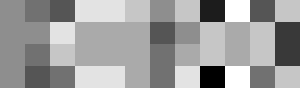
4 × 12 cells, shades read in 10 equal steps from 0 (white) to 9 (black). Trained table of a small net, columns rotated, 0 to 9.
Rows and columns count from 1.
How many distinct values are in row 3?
5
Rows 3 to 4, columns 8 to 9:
3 2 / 1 9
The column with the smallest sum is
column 10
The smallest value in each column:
4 4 1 1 1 2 4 1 2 0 2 2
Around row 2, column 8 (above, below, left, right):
2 3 6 2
